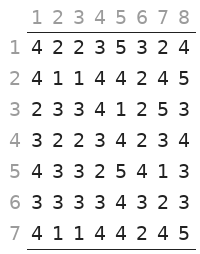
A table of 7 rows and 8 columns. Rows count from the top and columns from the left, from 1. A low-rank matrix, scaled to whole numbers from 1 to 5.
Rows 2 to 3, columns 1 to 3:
4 1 1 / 2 3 3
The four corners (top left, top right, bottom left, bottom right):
4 4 4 5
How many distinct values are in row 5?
5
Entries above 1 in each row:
8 6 7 8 7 8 6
